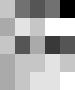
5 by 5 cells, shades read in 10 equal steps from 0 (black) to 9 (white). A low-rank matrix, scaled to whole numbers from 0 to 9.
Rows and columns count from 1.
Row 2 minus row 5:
0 1 -1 1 0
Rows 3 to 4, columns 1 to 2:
7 3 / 6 7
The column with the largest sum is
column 1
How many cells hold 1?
0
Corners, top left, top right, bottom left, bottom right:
7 0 6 9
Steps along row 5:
up up same up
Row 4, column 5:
7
